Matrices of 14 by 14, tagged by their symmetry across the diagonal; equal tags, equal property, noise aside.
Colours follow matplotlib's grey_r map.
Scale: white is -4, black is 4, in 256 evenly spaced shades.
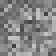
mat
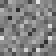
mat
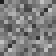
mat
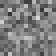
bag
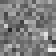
bag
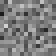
bag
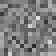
bag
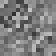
mat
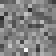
bag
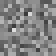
mat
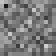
mat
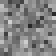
bag
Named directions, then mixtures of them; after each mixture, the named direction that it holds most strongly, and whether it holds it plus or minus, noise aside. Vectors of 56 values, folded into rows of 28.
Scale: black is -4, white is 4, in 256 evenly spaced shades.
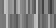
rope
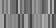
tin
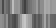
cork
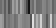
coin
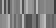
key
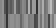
rope, minus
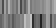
coin, minus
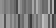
tin, plus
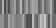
key, plus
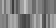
cork, minus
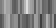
coin, minus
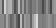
rope, plus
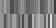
tin, plus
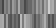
cork, plus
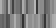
key, minus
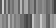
key, plus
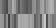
cork, plus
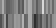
tin, minus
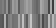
tin, minus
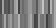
tin, minus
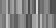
rope, plus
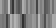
cork, minus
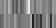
coin, minus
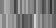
rope, plus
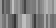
cork, plus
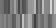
rope, minus
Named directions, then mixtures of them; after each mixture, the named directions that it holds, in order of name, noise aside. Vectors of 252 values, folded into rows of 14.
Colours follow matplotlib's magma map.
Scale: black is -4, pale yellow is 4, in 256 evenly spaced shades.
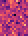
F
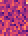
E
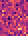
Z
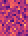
E, F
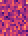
E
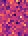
F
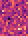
E, Z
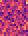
E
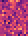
F, Z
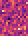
E, Z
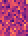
E, F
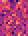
F, Z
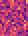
E, F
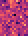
F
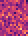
E, Z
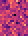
F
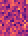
E, F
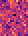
F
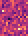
E, Z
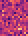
Z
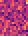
E
